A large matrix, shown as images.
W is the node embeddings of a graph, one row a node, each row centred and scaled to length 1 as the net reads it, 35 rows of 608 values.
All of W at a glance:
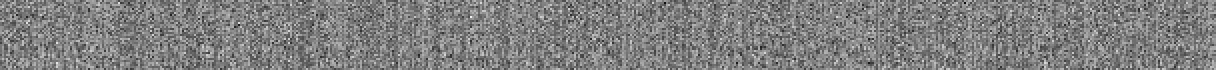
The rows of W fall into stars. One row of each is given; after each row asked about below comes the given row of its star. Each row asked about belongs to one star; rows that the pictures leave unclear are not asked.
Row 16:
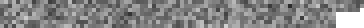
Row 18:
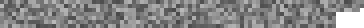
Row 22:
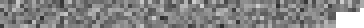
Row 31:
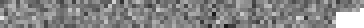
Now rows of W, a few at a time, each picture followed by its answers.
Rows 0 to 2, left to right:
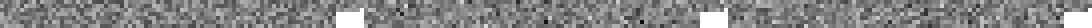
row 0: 22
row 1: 16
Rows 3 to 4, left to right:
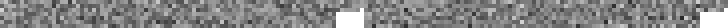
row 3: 31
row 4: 18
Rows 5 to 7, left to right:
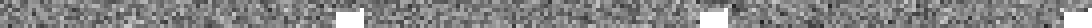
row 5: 18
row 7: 18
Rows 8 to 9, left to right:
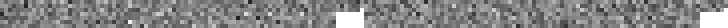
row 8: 16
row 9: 18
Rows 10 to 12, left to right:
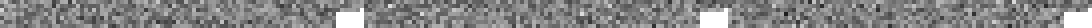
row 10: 31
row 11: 22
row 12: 31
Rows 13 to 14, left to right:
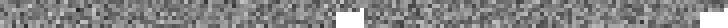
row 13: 22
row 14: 16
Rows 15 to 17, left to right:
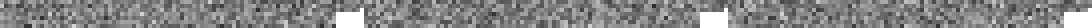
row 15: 22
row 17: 31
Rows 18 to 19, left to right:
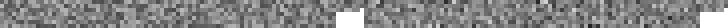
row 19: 31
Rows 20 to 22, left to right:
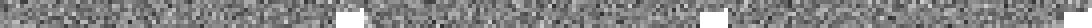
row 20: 22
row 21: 31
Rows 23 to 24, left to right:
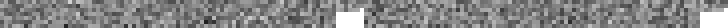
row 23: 22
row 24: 18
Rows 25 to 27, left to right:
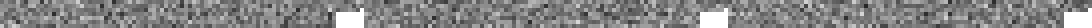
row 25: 18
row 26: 18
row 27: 18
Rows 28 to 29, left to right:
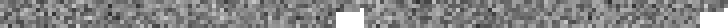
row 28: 18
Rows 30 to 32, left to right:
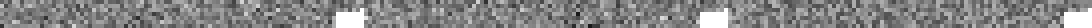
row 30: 22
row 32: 31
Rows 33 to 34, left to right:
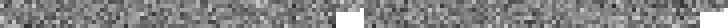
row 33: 22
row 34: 18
